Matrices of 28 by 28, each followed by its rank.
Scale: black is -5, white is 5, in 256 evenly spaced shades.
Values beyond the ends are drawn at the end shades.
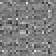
five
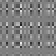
one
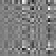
two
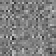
five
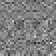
five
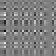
one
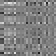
two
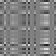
one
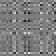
two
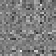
five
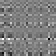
two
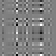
one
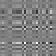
one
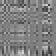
two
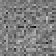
five
